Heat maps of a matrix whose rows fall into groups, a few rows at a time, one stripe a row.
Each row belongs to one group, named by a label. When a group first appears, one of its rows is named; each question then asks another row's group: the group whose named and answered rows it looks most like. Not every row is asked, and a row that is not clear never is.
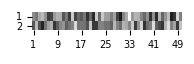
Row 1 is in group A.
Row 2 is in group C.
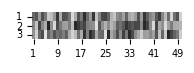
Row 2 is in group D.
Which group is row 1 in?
C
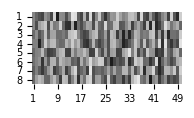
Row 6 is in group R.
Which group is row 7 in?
C
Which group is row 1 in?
C
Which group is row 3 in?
D
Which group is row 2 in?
A
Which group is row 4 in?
D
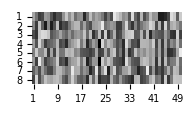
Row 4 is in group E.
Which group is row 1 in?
C
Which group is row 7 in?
A
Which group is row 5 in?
D
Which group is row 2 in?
E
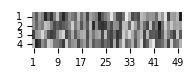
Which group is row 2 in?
C
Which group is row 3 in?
A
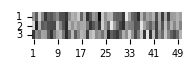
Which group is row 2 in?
E
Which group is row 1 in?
E
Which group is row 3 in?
A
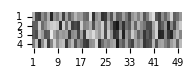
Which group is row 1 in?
C
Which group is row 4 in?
D
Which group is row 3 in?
R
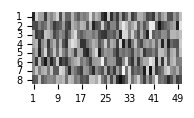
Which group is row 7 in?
A
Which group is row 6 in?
E
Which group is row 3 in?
C
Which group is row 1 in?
R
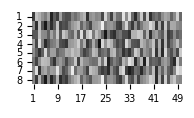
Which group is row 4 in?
E
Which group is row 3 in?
R
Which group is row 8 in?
E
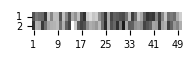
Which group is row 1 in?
R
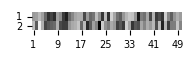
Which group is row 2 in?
E
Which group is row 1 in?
A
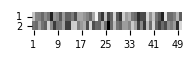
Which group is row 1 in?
A
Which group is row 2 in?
C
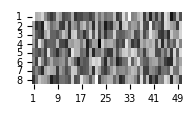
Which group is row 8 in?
A
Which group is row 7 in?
C
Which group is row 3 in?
C
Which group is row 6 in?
R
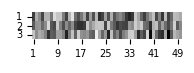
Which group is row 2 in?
R
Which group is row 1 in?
D
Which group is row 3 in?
A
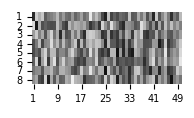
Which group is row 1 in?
R
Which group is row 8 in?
D
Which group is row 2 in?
E
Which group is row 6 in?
D
